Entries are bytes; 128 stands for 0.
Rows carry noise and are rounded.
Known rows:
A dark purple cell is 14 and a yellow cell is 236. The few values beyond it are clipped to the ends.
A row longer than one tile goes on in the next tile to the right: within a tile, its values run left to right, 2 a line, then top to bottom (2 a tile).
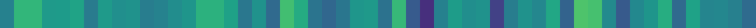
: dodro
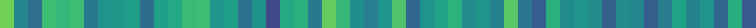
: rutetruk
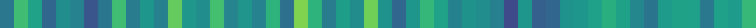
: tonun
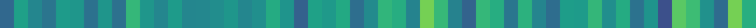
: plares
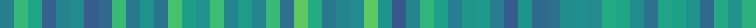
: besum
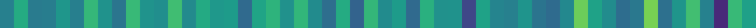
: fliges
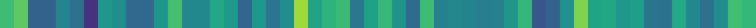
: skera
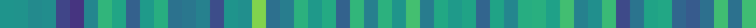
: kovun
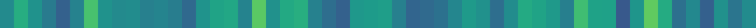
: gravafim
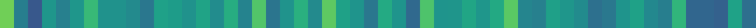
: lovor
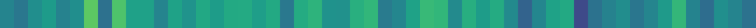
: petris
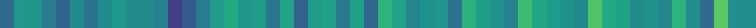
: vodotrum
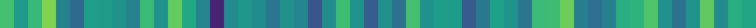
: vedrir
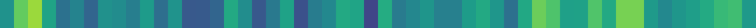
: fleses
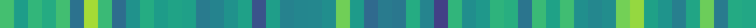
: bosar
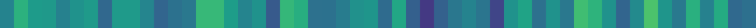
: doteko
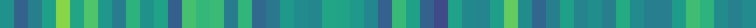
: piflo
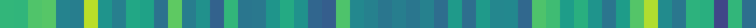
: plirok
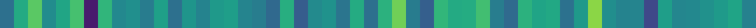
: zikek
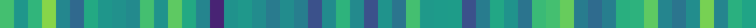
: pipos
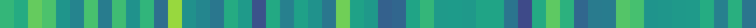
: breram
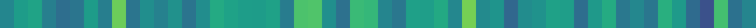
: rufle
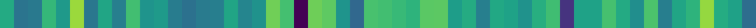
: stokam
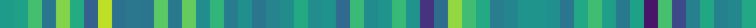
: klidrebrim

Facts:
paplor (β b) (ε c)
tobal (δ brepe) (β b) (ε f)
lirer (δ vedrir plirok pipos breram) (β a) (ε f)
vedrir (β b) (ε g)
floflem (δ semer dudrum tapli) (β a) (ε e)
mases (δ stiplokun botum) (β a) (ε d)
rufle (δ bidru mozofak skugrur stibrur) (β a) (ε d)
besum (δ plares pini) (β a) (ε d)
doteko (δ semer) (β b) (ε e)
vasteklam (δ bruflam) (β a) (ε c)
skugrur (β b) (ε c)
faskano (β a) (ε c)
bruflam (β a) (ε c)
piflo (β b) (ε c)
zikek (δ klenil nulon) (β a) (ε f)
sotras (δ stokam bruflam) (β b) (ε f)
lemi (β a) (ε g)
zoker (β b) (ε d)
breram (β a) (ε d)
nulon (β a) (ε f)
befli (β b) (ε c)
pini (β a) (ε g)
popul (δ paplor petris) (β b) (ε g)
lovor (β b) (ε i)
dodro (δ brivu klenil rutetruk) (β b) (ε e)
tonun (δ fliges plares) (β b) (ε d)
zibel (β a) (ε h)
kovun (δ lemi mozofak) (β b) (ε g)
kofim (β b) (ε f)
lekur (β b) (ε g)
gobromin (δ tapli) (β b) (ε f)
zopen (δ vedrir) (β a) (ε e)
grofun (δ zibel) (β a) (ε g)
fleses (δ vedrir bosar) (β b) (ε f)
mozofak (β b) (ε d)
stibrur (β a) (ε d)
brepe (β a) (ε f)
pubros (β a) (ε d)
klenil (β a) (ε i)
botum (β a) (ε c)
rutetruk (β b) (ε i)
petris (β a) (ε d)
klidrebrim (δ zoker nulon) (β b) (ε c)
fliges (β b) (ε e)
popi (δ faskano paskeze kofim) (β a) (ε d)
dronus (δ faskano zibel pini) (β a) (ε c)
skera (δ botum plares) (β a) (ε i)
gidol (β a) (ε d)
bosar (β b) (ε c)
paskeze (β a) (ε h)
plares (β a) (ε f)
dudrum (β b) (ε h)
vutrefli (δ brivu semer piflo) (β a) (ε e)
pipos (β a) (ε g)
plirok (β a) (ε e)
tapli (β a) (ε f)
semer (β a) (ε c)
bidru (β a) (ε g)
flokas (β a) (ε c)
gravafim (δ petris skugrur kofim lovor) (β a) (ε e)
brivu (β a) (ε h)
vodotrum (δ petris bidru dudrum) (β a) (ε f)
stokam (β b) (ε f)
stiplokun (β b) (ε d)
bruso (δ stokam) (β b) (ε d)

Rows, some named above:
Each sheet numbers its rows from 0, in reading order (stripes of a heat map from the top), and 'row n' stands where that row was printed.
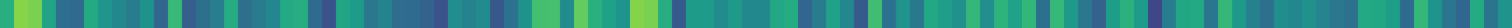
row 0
zopen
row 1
popi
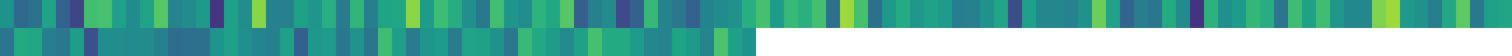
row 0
lemi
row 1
bosar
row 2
tobal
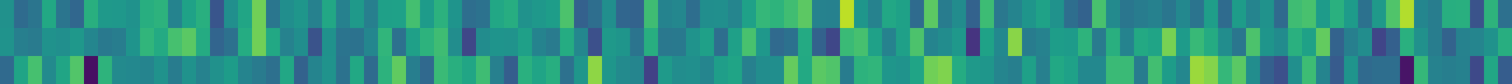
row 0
bidru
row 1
plirok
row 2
pini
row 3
lemi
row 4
zikek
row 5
zoker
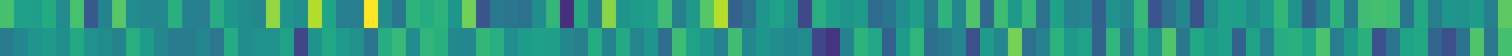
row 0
bruso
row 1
dronus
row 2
brepe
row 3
kovun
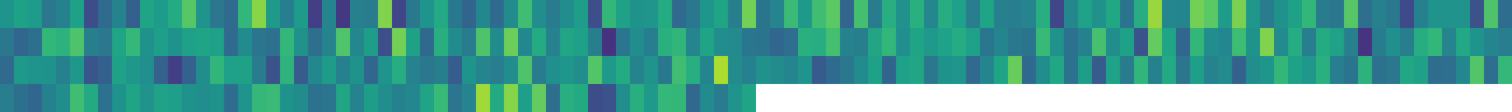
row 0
grofun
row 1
nulon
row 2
brivu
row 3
brivu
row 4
gobromin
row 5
popul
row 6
paskeze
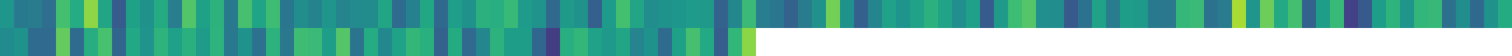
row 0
faskano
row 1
zibel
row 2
botum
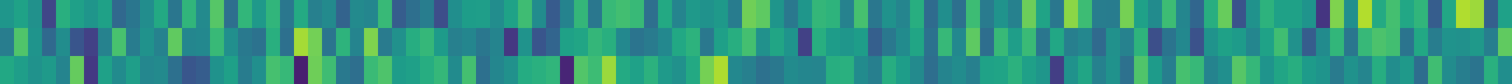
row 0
dronus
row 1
vasteklam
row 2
mases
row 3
dronus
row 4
sotras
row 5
kofim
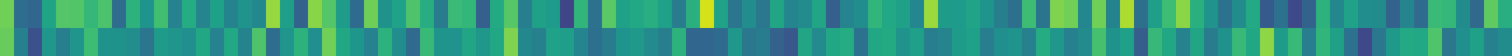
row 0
bruflam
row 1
stiplokun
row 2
lovor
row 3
dudrum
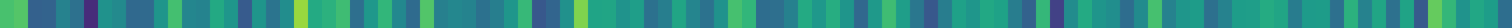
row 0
skera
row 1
tapli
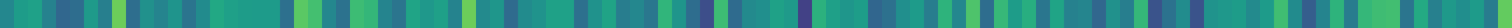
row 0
rufle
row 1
dronus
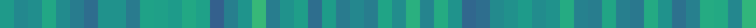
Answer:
lekur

